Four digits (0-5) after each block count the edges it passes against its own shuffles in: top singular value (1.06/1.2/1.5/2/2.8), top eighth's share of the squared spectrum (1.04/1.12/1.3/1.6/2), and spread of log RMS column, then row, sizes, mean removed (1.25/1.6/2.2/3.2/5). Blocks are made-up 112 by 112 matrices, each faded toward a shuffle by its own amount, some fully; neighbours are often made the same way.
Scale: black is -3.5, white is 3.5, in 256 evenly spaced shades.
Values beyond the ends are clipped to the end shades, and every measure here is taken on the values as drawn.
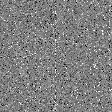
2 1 2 0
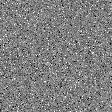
0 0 0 0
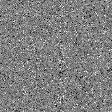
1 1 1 0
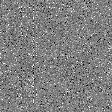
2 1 2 0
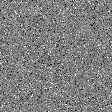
0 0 0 0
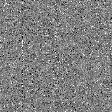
3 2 1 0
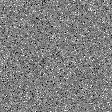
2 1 0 0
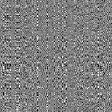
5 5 4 3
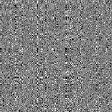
4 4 3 2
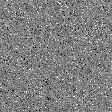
0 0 0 0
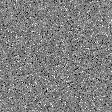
0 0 0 0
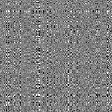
5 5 4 3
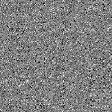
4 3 2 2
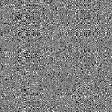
5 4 3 3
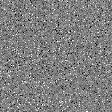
3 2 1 1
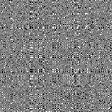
5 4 3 3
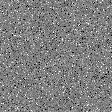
0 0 0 0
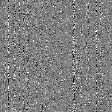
2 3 4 0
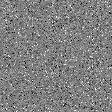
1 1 2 0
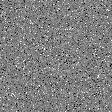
0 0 0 0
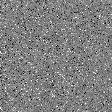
0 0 1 0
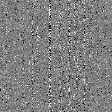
2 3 3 0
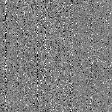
2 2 3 0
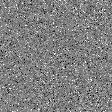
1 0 1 0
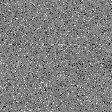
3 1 0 1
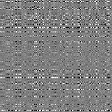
5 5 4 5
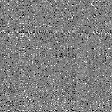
4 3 2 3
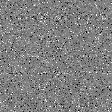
3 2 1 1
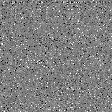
3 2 0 1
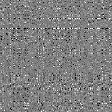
5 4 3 3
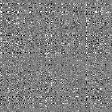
2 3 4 4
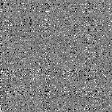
2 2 3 3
